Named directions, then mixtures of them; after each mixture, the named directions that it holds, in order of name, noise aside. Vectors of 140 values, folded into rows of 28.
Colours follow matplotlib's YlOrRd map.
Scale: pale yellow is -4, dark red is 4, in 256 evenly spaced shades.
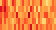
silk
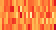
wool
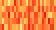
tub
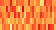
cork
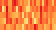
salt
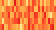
tub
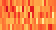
cork, silk, wool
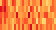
silk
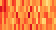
silk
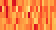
salt, silk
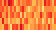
cork, tub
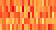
cork, silk, wool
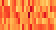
cork, silk, tub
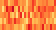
salt, tub, wool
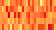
cork, tub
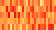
cork, tub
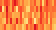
salt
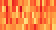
salt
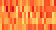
cork, salt, wool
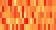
cork, salt, tub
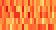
cork, silk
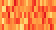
salt, tub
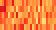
silk, tub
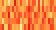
tub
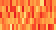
cork
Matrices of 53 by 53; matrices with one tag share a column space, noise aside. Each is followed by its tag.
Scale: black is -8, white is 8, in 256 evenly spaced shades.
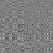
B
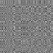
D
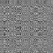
D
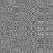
D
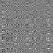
B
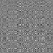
B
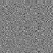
D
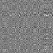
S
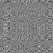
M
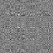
S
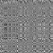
M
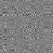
S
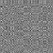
D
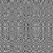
M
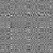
S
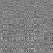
B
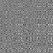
B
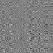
B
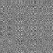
D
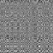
M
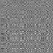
B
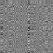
D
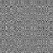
D
